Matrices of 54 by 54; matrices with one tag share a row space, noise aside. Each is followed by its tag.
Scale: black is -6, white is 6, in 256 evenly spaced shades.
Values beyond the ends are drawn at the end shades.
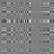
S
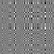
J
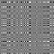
S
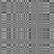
S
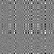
J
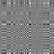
S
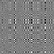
J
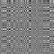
S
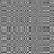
S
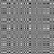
S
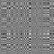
S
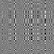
J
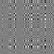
J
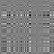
S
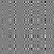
J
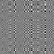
J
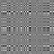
S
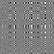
J
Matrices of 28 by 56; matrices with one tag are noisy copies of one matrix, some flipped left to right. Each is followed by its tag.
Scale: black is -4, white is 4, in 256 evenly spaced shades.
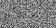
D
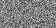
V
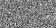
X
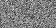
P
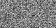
D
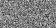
X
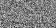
V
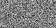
D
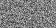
V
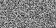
D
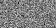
D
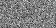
P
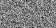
V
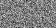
V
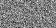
V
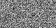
D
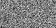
D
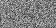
P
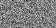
V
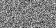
V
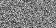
V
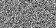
V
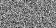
V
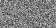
X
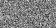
X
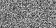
D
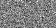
V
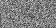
P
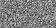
X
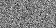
P
